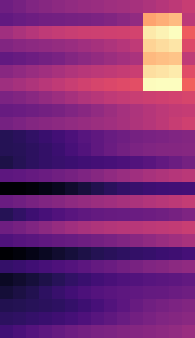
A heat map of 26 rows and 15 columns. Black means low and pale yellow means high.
Slope: up to the top right. Roughest part: top right. Grain: streaks across. Histogram: skewed, a long tail of high values. Ninth with the highest average: top right. Odd patch: higher, in the top right.
